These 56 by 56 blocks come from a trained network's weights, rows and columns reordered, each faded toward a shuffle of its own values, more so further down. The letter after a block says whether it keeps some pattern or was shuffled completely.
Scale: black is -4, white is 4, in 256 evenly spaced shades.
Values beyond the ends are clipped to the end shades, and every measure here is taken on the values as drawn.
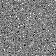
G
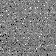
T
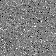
G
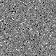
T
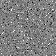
T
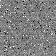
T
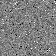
G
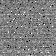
T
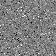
G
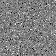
G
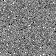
G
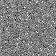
G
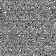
T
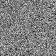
G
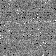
T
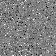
G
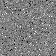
G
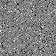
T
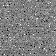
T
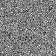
T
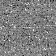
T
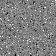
G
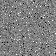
G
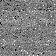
T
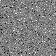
G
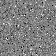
G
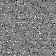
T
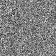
G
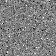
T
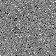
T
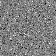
T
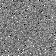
G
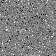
G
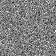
G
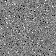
G
